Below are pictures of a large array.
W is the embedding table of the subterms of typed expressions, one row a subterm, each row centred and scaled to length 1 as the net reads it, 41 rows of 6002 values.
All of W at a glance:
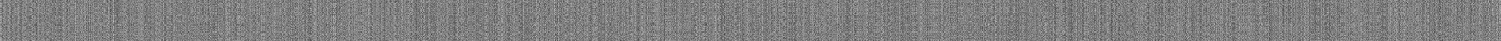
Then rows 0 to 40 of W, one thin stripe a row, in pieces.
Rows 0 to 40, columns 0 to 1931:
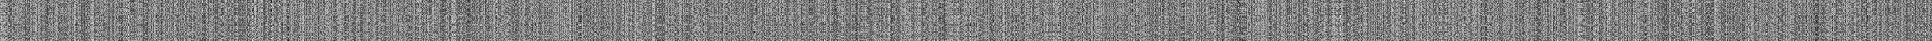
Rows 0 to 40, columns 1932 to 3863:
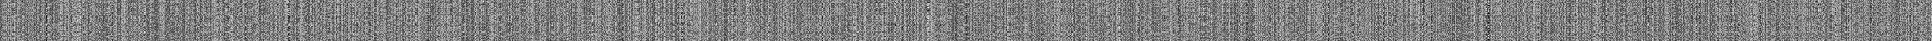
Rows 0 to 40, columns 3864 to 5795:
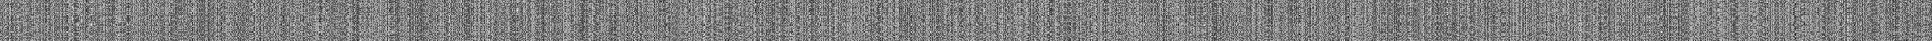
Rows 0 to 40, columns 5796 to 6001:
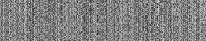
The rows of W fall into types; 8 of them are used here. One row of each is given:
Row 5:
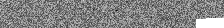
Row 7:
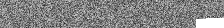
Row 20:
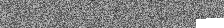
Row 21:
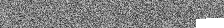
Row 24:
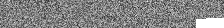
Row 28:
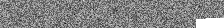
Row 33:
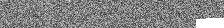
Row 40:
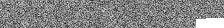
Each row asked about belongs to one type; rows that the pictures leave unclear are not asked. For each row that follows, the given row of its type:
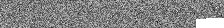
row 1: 21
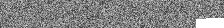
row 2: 40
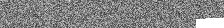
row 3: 33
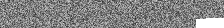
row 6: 33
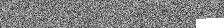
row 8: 21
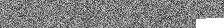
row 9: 5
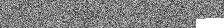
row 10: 5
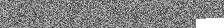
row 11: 28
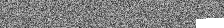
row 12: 7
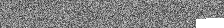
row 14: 21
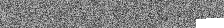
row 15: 20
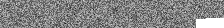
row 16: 28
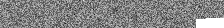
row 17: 28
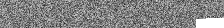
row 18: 7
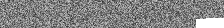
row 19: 33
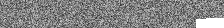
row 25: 20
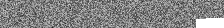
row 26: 28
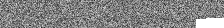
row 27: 24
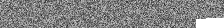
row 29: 5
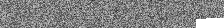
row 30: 20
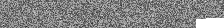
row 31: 5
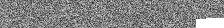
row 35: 21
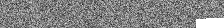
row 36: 20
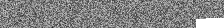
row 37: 28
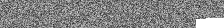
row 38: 33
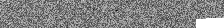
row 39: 5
